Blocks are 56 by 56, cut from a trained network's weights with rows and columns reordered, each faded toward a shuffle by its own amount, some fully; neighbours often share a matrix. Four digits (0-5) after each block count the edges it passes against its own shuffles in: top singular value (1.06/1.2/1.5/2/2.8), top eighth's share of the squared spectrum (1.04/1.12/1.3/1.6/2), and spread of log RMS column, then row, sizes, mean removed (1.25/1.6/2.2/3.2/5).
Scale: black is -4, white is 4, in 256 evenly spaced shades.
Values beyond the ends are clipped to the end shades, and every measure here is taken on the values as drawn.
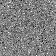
0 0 0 0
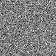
0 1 0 0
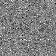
2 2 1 1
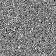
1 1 0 0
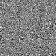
2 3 2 1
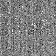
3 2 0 1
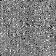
2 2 0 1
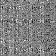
3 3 1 2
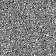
0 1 0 0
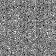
1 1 0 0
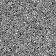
0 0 0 0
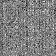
3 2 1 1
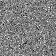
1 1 0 0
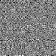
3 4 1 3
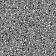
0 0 0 0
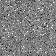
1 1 0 0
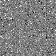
1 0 0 0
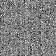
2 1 0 0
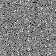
0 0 0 0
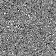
0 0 0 0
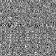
3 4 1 2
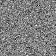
0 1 0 0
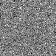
1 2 0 0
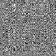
3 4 2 2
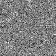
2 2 0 0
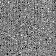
2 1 0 1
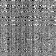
4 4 1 3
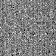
2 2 0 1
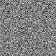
3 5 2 2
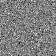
1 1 0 0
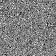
1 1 0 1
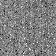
1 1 0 0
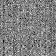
2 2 0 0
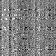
4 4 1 3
